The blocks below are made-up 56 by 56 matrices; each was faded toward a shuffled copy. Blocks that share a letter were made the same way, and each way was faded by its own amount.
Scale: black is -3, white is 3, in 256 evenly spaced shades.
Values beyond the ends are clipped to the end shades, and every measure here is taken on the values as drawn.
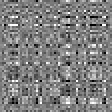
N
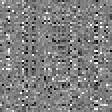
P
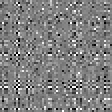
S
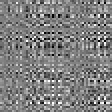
N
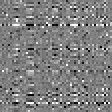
S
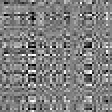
N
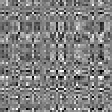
N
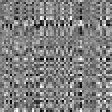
N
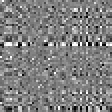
S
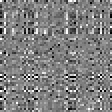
S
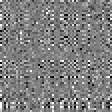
S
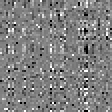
P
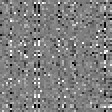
P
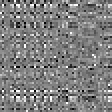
S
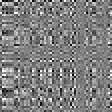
N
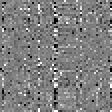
P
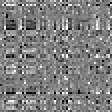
S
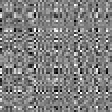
N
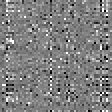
P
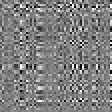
N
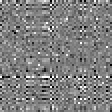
S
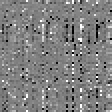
P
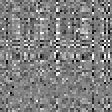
S
